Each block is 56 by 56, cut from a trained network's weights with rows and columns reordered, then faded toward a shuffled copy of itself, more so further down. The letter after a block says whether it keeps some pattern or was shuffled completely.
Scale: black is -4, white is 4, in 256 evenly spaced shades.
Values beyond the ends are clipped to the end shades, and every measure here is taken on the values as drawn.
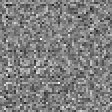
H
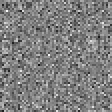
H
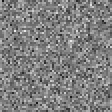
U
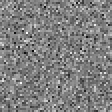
U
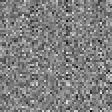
H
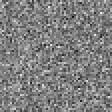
U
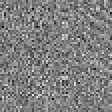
H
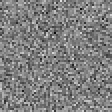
U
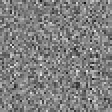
H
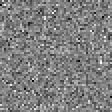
U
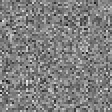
H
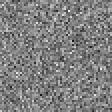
U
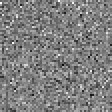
U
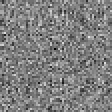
H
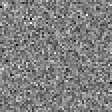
U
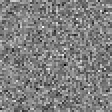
U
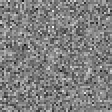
U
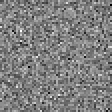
U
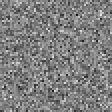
U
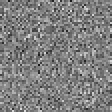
H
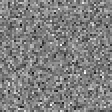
U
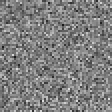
U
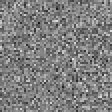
H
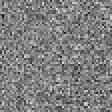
H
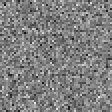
U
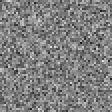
U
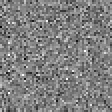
H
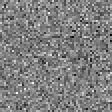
U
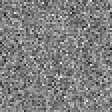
U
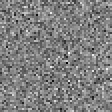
U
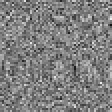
H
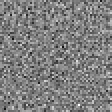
H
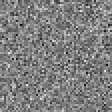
U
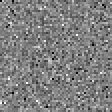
U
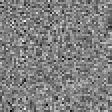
H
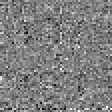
H
